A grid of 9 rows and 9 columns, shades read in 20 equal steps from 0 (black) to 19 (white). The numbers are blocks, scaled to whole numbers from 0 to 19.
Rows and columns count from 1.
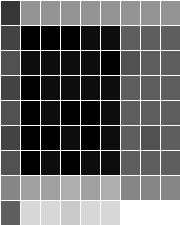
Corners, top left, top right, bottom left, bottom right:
4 11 7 19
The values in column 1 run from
4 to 10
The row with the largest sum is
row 9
